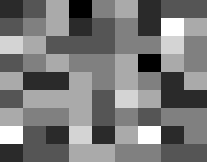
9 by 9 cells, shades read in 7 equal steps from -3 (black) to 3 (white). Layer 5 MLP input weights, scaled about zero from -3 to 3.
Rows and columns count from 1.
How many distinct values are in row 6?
4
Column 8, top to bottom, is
-1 3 2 1 -2 -2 0 -2 -1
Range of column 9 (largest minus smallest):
3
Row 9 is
-2 -1 -1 1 1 0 0 -1 -1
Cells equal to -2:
13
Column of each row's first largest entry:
3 8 1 3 1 6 1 1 4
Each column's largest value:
3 1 1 2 1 2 3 3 1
